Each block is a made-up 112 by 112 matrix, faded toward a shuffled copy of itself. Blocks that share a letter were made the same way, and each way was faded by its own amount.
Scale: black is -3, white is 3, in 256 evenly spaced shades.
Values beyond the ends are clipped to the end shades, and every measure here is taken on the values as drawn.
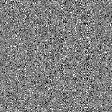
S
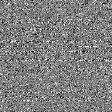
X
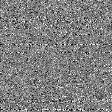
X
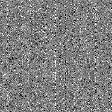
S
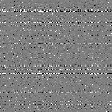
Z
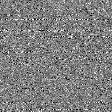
X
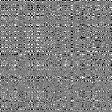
Z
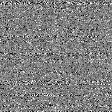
X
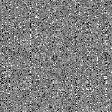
S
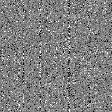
S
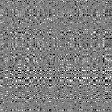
Z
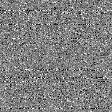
X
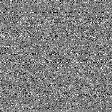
X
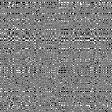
Z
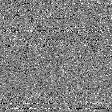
X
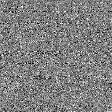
X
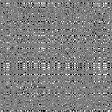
Z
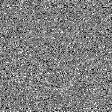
X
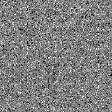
S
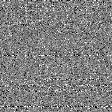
X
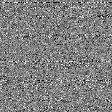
X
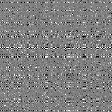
Z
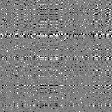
Z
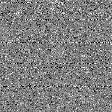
X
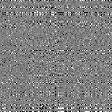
Z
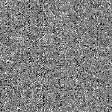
S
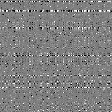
Z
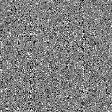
S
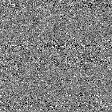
X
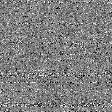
X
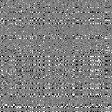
Z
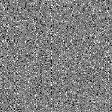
S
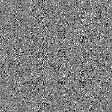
S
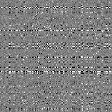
Z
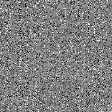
S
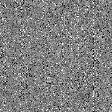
S
